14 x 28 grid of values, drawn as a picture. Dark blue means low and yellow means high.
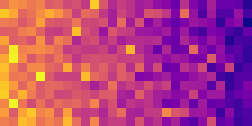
No row or column stands out. Values rise toward the left. The ninth with the lowest average is the top right.
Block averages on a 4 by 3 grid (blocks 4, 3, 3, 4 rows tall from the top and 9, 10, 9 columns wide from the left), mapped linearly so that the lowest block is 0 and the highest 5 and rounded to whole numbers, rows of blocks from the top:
5 2 0
5 2 0
5 3 0
5 3 0
